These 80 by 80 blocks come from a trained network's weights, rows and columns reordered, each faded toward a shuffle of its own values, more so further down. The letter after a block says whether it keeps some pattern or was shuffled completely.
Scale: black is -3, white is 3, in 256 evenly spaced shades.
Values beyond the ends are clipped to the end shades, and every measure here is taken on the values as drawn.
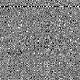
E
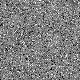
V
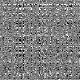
E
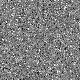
V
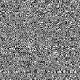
E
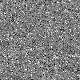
V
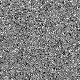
V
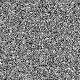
V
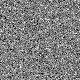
V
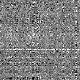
E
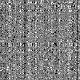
E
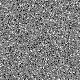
V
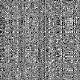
E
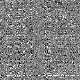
E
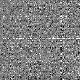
E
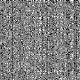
E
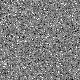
V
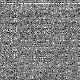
E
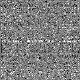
E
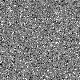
V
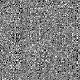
E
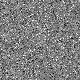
V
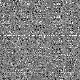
E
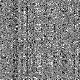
E
